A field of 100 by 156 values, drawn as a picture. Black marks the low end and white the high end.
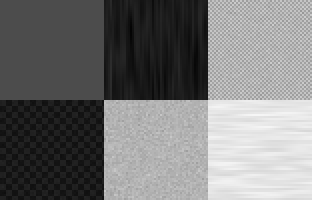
The table splits into 2 rows of 3 panels. Panel 1,1: low, flat. Panel 1,2: very low, streaked downward, faint in contrast. Panel 1,3: high, checkered. Panel 2,1: very low, checkered, faint in contrast. Panel 2,2: high, fine-grained, faint in contrast. Panel 2,3: very high, streaked across, faint in contrast.
